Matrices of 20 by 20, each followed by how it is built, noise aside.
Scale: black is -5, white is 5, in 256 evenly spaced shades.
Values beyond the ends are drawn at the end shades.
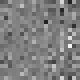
uneven columns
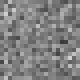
noise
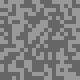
noise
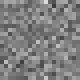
noise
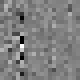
uneven columns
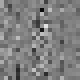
uneven columns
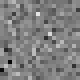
noise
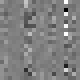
uneven columns
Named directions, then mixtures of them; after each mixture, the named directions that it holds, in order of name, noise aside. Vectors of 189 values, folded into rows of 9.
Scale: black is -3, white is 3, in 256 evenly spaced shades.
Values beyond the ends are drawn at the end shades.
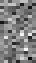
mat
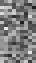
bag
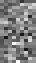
bag, mat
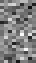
mat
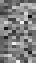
bag, mat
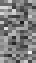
bag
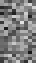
bag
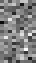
mat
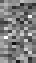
bag, mat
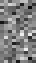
mat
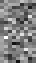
bag, mat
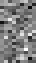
mat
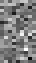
mat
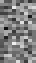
bag, mat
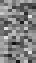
bag, mat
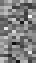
bag, mat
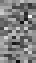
bag, mat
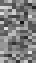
bag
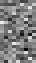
mat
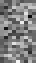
bag, mat
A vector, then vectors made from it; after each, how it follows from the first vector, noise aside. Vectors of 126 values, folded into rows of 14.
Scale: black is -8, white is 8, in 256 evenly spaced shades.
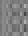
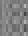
copied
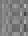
copied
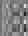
scaled up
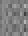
copied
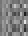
scaled up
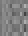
copied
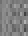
copied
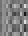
scaled up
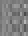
copied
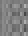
copied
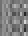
scaled up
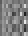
scaled up
